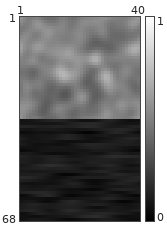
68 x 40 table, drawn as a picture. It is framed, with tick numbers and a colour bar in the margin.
It is made of 2 by 1 panels. Panel 1,1: middling, blotchy. Panel 2,1: very low, streaked across, faint in contrast.
